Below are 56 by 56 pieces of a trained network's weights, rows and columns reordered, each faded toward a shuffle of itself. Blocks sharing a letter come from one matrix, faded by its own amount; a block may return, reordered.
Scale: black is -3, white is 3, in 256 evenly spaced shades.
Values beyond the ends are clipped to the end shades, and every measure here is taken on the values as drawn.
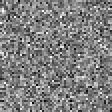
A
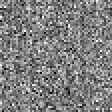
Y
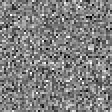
A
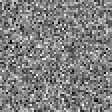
A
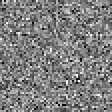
A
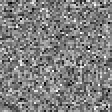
A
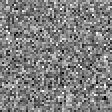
A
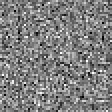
Y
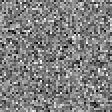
A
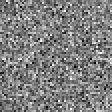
Y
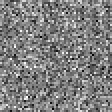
Y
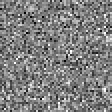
A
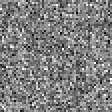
Y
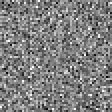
Y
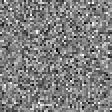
A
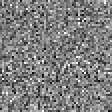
A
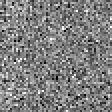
Y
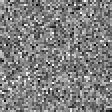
Y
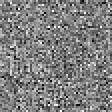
A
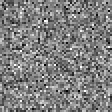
A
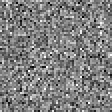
A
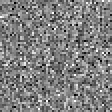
Y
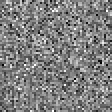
Y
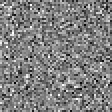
A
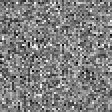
Y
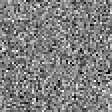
A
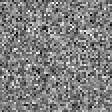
Y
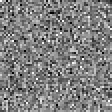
A
